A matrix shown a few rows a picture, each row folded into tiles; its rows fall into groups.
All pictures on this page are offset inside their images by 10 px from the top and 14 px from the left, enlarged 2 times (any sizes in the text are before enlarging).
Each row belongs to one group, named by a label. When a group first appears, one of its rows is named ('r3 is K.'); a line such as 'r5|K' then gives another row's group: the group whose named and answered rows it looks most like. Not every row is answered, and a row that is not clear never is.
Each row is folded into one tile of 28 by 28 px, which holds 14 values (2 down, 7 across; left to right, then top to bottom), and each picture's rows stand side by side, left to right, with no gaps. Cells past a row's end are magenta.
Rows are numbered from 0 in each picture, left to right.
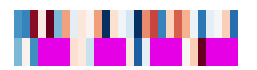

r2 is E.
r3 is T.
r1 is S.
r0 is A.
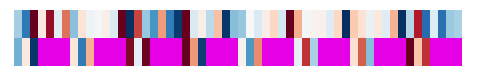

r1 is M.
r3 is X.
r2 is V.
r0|A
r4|M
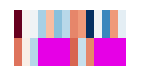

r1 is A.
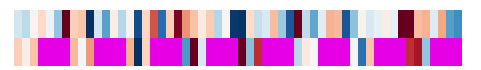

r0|M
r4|V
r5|T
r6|M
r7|X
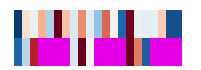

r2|X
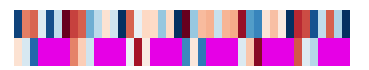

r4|T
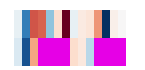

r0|E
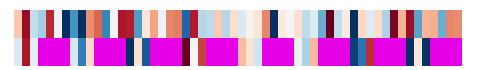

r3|V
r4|S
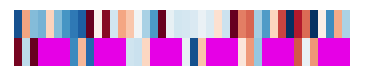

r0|V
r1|A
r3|M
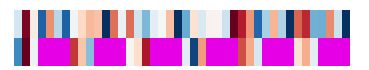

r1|S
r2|T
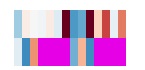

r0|M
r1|A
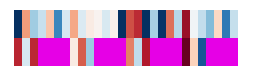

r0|V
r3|X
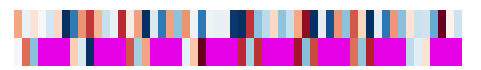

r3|T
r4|V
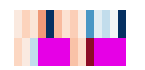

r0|S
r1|T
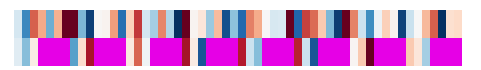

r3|X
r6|T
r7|S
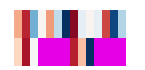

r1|X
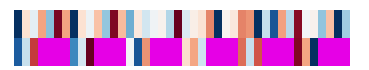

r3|S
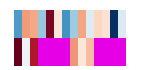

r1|V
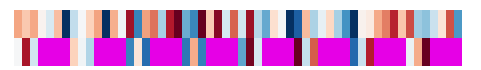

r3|A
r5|V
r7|T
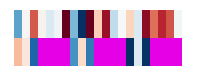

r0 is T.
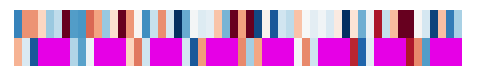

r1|E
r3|M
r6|E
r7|X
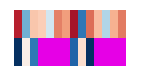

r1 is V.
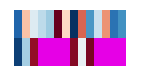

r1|V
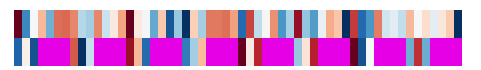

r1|E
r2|X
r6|E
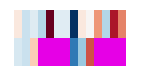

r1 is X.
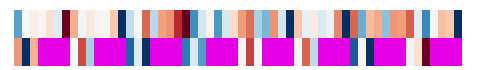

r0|M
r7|T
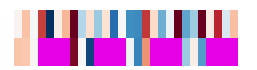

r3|A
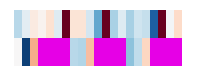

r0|M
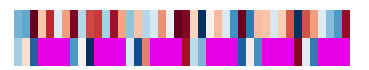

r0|A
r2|M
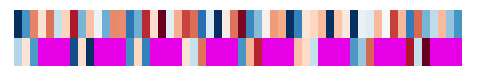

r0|A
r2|A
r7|V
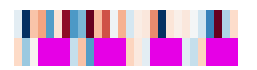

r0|E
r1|A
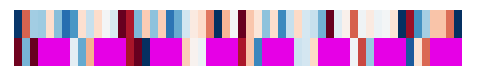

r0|V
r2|X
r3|S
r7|T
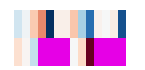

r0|S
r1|T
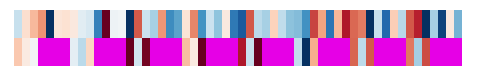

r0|S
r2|V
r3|T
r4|V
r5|E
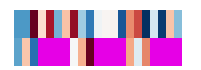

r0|A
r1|T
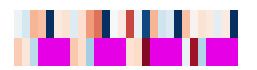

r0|S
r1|S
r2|T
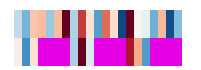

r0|E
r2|X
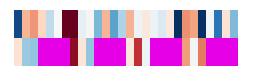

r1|X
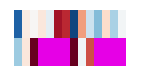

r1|V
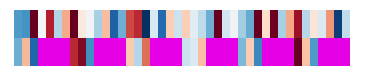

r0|A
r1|X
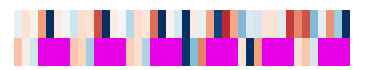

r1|S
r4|M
